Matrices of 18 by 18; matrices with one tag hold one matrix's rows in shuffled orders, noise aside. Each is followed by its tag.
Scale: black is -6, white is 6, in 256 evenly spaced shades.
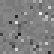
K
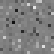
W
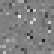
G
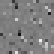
K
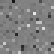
W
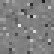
G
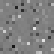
W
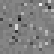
K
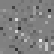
K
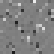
W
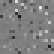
K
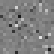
K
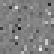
K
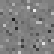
W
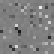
K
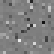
G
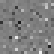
K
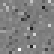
G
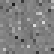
W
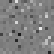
K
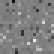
W
